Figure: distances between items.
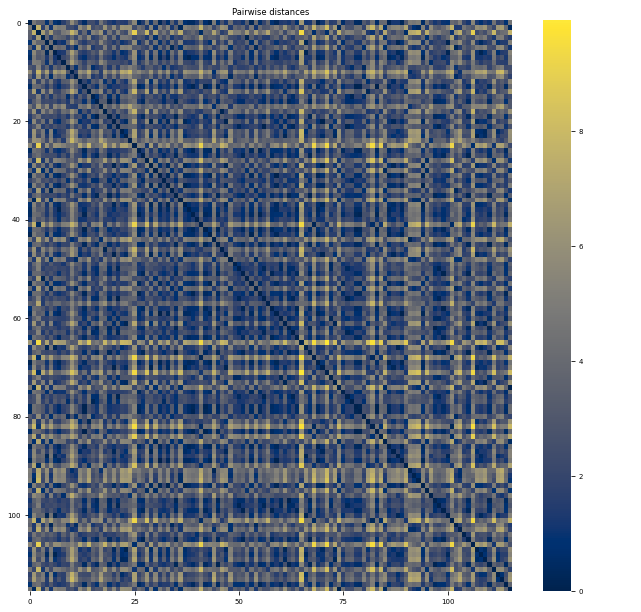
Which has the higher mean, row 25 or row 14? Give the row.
25
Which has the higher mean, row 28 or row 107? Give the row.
28
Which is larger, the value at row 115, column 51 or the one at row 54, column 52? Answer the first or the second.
the first
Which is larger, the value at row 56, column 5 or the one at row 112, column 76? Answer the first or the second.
the second
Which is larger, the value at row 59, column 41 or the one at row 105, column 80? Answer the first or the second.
the first
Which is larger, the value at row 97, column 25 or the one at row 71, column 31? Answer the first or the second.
the first
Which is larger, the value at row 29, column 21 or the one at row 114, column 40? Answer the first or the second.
the first
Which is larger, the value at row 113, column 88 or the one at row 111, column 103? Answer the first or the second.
the second
